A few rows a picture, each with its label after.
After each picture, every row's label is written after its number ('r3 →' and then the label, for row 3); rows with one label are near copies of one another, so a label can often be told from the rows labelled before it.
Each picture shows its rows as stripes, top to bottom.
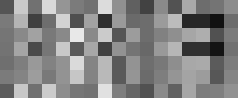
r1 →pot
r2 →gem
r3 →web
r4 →gem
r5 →web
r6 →web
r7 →pot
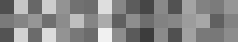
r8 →pot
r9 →web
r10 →pot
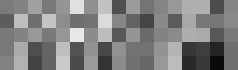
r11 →web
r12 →pot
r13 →web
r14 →gem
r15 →gem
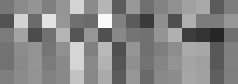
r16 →web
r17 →pot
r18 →gem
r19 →web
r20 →web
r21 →web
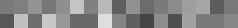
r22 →web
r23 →pot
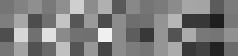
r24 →web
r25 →gem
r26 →pot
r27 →gem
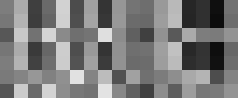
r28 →gem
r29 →gem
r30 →pot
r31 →gem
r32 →gem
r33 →web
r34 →pot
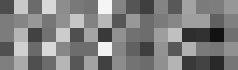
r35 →pot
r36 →web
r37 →gem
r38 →pot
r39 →gem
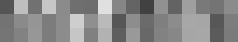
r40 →pot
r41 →web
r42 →web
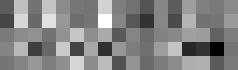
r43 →pot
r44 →pot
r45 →web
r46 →gem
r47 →web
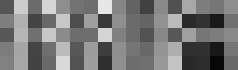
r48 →pot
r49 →gem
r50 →pot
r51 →gem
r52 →gem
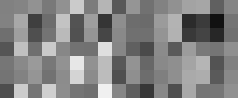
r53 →web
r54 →gem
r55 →gem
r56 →pot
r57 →web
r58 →web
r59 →pot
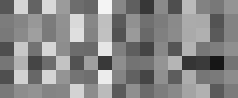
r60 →pot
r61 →web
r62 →web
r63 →pot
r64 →gem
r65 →pot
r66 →web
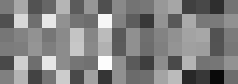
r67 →gem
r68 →pot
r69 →web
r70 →web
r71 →pot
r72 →gem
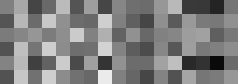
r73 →gem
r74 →pot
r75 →web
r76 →pot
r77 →gem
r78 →pot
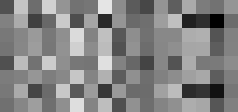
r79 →pot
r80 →gem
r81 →web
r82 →web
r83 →pot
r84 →web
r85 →gem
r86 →web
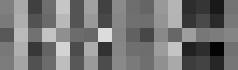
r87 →gem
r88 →gem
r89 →pot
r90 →gem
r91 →gem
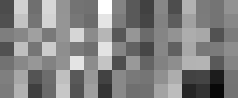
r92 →pot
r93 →pot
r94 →web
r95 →pot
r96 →web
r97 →gem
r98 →gem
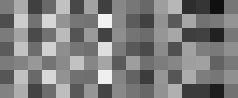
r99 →gem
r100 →pot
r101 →gem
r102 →pot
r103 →web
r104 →pot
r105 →gem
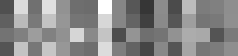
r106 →pot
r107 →pot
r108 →web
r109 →pot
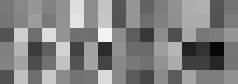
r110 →web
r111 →web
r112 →pot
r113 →gem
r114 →gem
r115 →pot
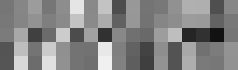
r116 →web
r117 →web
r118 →gem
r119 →pot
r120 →pot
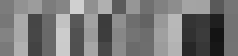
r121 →web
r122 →gem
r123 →gem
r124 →gem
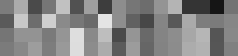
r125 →gem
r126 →pot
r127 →web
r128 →web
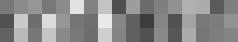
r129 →web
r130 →pot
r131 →pot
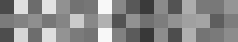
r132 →pot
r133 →web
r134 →pot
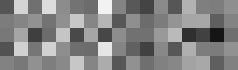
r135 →pot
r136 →web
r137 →gem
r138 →pot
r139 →web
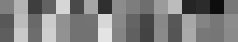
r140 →gem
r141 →pot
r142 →pot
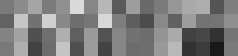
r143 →web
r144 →pot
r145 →gem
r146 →gem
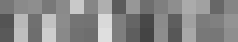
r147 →web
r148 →pot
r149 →pot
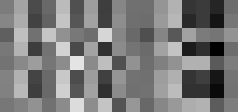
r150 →gem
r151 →gem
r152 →pot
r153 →gem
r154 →web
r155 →gem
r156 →gem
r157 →web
